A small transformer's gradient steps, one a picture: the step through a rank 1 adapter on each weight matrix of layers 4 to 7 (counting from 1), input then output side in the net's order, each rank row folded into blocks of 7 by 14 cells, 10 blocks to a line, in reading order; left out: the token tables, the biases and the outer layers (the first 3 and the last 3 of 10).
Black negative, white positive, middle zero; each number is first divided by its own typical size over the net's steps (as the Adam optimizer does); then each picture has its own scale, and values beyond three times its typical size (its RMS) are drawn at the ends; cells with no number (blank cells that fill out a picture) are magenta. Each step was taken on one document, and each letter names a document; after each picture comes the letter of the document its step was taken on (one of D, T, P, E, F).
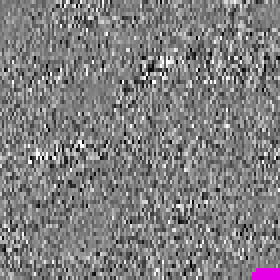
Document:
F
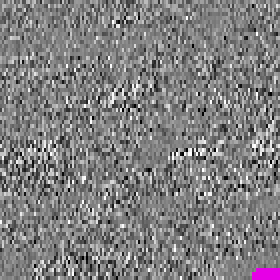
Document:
F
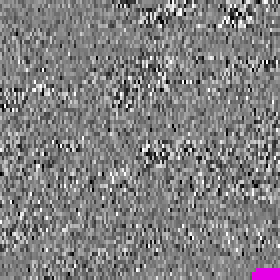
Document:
F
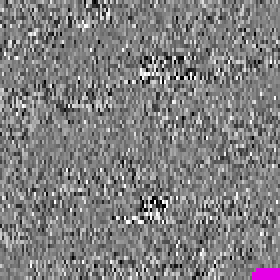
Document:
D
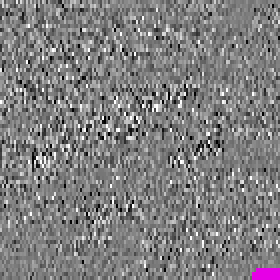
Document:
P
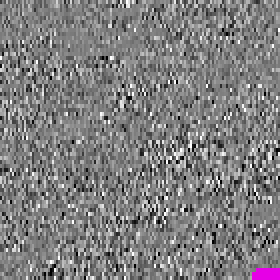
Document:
F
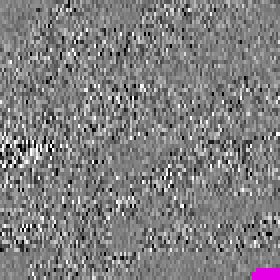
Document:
P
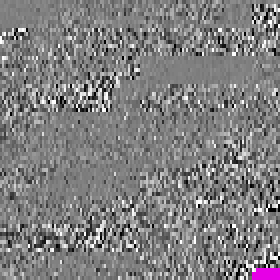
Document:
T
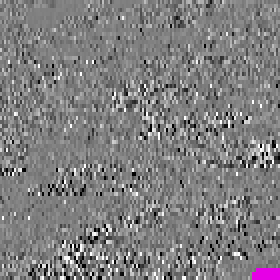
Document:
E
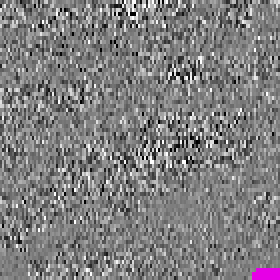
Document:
D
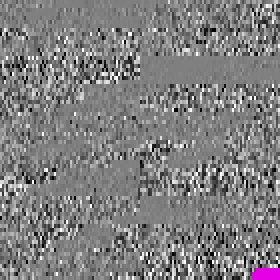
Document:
T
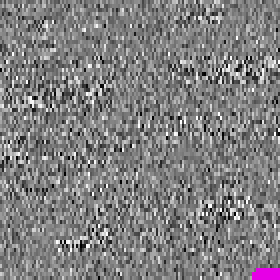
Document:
D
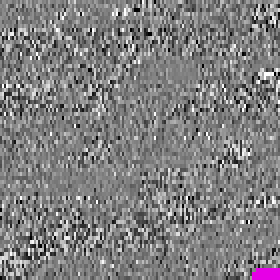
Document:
T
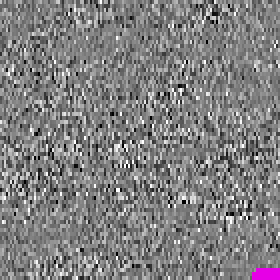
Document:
D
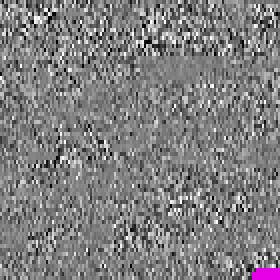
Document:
T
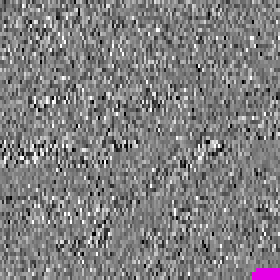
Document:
P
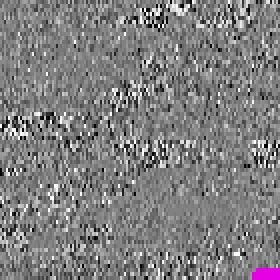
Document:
F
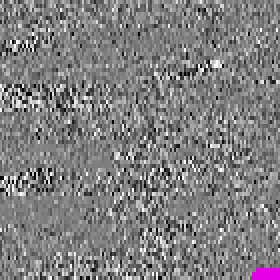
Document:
D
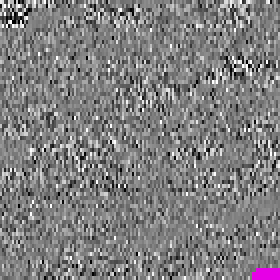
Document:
F
